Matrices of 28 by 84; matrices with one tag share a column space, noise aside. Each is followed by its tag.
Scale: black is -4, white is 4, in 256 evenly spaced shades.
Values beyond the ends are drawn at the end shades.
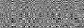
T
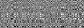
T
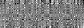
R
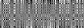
R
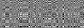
T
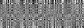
R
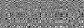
T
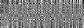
R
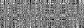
R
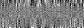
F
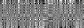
R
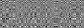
T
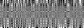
F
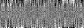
F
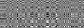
T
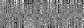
R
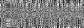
F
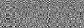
T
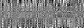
F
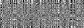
R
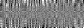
F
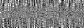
F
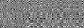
T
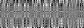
F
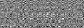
T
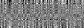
R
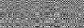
T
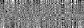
R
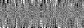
F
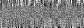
F
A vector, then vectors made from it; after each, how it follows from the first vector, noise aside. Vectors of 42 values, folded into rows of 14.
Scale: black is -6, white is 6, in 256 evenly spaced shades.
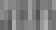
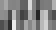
scaled up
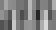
scaled up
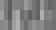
wrapped around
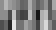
scaled up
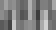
scaled up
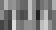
scaled up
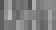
wrapped around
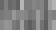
wrapped around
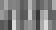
scaled up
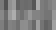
wrapped around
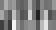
scaled up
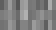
wrapped around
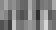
scaled up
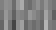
wrapped around
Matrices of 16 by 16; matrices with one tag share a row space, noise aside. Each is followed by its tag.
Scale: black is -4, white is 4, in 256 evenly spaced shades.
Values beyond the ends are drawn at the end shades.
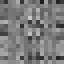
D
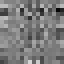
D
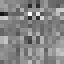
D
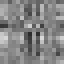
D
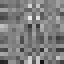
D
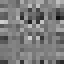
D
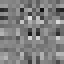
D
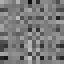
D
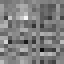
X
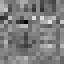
X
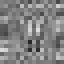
D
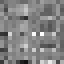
X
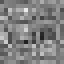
X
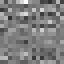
X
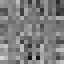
D
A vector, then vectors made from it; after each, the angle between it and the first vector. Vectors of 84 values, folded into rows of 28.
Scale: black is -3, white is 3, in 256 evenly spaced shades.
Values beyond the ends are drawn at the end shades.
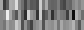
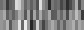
partly aligned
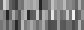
nearly opposite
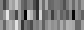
nearly parallel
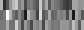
nearly parallel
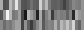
nearly parallel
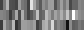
partly opposed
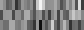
orthogonal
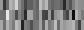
nearly parallel
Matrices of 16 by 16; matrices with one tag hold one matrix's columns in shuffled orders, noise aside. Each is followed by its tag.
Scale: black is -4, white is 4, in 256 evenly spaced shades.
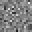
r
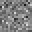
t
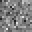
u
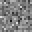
u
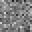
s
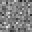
s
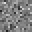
r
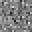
u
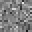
r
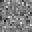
u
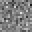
t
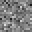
t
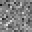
t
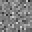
s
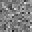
r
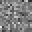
s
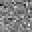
t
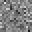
r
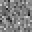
u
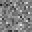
t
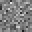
r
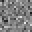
u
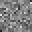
r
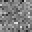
s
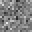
u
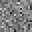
r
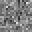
u
